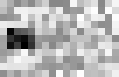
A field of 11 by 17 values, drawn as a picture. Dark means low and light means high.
Average level on the scale: 70%. Ninth with the lowest average: middle left. Odd patch: lower, in the middle left. Histogram: skewed, a long tail of low values.
